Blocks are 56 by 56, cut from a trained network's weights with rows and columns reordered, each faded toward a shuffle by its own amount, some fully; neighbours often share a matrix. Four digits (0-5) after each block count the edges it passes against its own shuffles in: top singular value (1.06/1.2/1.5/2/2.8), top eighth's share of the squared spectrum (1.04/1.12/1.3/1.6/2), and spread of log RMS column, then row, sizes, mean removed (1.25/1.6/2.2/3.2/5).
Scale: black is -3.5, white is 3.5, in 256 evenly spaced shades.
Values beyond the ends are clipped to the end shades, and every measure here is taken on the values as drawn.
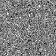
2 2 1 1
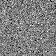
1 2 0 0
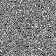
0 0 0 0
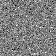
0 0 0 0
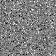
1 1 0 1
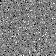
0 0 0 0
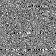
3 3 0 2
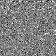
2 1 0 1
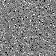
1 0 0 0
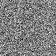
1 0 0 0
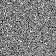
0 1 0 0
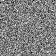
0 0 0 0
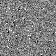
0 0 0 0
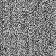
3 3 0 0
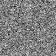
1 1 0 0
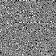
3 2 0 1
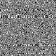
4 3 1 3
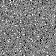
2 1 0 0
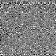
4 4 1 3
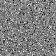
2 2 0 1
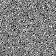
2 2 0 1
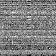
4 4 2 2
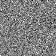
1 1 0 0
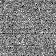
2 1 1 0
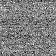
2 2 0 0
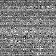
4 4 2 1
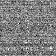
3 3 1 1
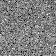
0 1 0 0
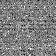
2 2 0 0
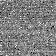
2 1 0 0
